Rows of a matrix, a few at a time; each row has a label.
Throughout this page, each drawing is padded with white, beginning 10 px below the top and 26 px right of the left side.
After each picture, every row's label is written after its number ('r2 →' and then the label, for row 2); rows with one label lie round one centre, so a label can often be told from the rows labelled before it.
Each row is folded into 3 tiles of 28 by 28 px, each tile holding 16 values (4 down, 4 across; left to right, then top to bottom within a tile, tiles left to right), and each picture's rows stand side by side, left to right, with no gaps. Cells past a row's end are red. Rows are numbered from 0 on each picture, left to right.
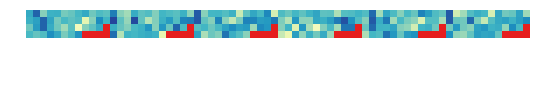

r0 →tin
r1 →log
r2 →log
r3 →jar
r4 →tin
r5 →log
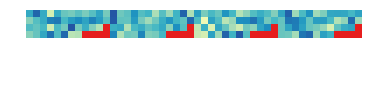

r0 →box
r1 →log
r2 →jar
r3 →tin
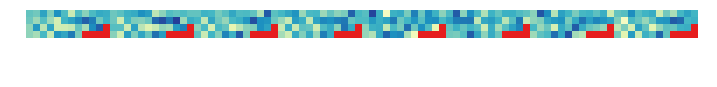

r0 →jar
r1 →jar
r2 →jar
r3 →jar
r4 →box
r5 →tin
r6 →box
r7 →jar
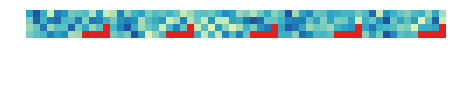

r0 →box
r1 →tin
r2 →jar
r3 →tin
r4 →tin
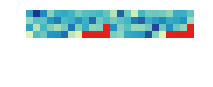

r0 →box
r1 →box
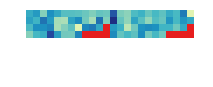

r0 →tin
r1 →log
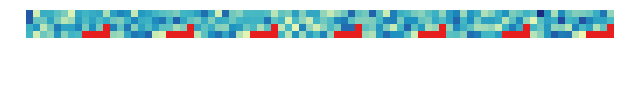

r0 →log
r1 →box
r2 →box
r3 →jar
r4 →box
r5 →tin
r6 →box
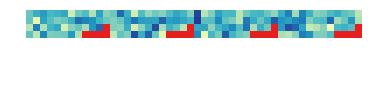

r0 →jar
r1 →box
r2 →log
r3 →tin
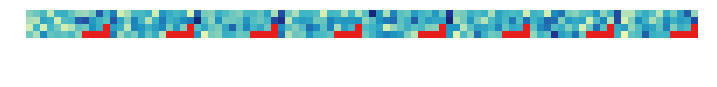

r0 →jar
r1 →log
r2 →log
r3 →log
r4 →box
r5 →log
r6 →tin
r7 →log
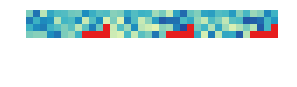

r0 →tin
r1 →jar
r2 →jar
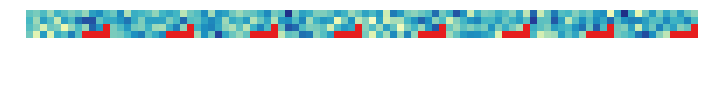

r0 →jar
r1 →tin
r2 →tin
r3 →tin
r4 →jar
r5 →box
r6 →log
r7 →box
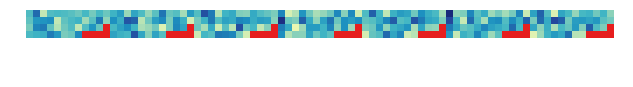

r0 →tin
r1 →tin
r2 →box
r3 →log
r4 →box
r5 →log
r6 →box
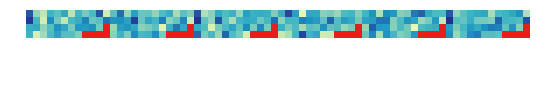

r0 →log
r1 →tin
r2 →log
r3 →box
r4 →tin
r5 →log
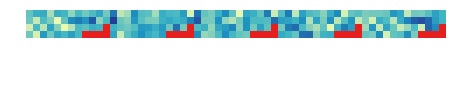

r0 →jar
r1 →log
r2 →log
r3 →tin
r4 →jar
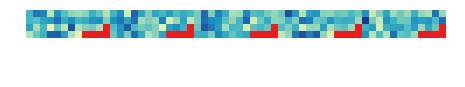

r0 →box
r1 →tin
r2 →tin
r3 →box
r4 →log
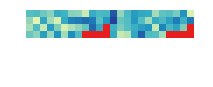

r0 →jar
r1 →log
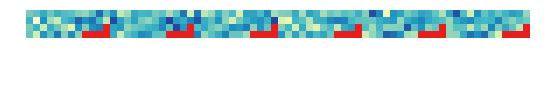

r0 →jar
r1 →log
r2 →log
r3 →jar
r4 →box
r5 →box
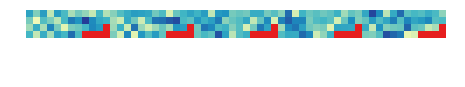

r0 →jar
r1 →jar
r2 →tin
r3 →tin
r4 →box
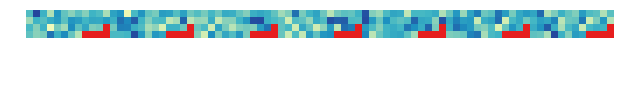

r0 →box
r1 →tin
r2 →jar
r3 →jar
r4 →log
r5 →tin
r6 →tin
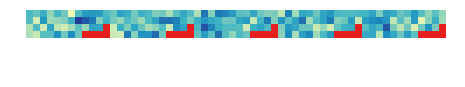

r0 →jar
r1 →jar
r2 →tin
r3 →tin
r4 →tin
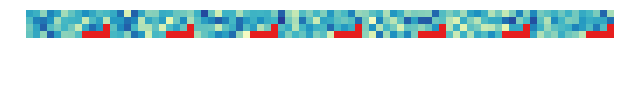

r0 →tin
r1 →tin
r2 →box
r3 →log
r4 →jar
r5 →jar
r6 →log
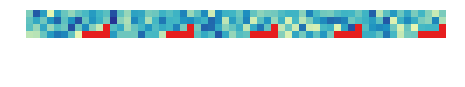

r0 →box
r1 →log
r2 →tin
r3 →jar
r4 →tin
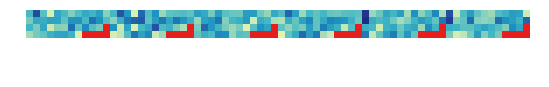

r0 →box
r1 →box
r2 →tin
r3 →box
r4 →log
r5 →log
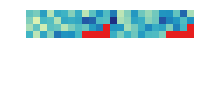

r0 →jar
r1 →log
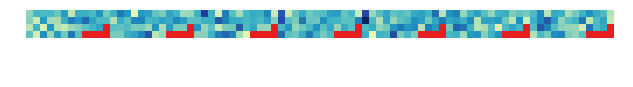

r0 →jar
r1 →box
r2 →box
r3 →log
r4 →log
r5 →tin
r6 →tin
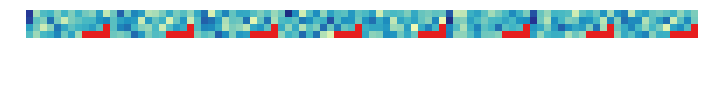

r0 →log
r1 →tin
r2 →tin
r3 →box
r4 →tin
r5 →log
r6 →log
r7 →tin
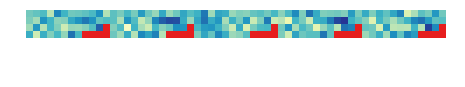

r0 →jar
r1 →jar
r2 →tin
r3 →jar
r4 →jar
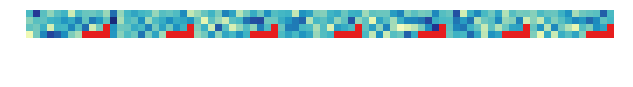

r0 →box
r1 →log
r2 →jar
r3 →tin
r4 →jar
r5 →tin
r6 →jar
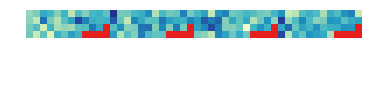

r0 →jar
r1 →log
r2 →tin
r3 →log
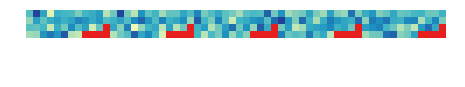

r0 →box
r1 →box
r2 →log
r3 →log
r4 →tin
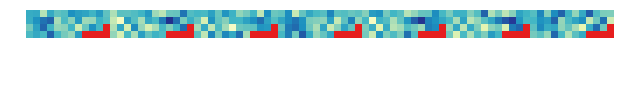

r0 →tin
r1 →jar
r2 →jar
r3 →tin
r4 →jar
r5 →jar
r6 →tin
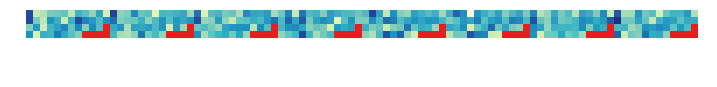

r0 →log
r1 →log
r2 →log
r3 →tin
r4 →box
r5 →box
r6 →log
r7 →log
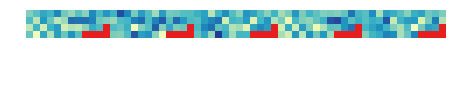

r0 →jar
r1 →box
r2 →tin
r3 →jar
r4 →tin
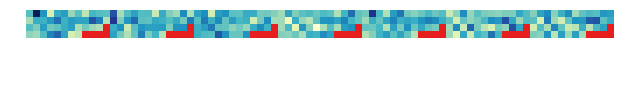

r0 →box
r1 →log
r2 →tin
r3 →jar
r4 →box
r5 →jar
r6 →jar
